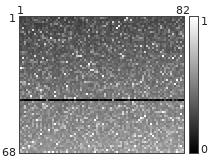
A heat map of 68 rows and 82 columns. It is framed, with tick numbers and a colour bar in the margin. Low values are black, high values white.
Average level on the scale: 50%. Odd lines: row 42. Stripes: none. Slope: up to the bottom.
